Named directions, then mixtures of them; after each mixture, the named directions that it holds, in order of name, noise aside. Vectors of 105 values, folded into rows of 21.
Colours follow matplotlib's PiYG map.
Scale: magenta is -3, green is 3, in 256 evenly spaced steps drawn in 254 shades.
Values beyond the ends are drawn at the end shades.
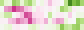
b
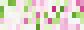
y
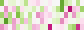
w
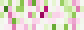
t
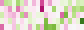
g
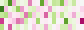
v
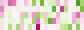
y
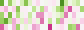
w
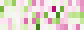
y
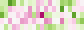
b, t, y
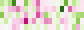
b, w, y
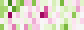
t, v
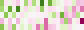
g, v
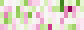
w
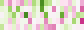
g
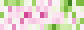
b, g, t
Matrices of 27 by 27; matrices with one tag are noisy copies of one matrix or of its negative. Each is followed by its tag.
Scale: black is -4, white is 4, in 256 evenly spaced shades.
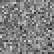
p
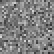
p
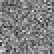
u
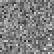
p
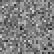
p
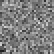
u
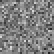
p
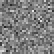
u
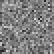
u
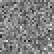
p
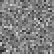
u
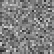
u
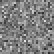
p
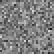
p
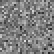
p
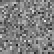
p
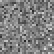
p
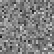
p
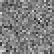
u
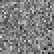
p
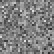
p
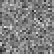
u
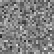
p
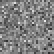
p
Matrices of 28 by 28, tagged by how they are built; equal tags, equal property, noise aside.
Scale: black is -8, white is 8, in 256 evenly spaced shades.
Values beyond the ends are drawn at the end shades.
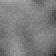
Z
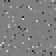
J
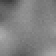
Z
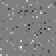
J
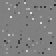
J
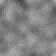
Z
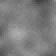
Z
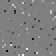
J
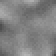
Z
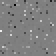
J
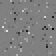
J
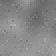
Z
